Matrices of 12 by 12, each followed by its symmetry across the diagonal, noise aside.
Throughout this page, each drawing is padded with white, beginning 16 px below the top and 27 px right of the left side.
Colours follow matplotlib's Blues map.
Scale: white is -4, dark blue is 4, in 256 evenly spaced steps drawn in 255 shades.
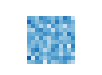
neither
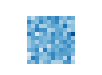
neither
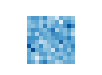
antisymmetric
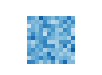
neither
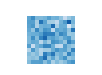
neither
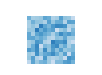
symmetric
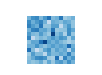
symmetric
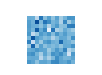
neither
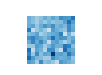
neither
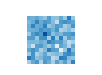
symmetric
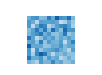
symmetric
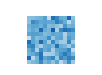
symmetric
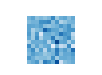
antisymmetric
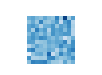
antisymmetric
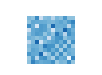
symmetric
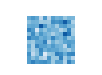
antisymmetric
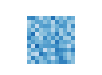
neither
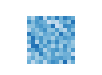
antisymmetric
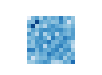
symmetric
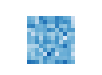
antisymmetric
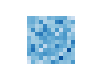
symmetric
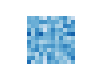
antisymmetric
